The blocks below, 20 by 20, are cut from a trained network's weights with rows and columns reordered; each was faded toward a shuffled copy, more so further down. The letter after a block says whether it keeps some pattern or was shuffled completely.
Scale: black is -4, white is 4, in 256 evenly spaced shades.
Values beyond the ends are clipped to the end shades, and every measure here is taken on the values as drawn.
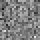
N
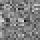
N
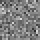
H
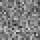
H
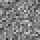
H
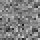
N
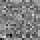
N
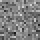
H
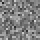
H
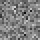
H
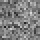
N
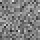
N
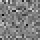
N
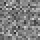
N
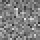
H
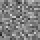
N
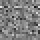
N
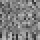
N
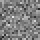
H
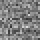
N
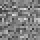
N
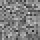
N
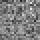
N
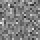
H
